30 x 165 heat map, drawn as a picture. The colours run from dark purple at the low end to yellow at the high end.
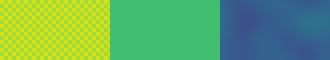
It is made of 1 by 3 panels. Panel 1,1: very high, checkered, faint in contrast. Panel 1,2: high, flat. Panel 1,3: low, smooth, faint in contrast.
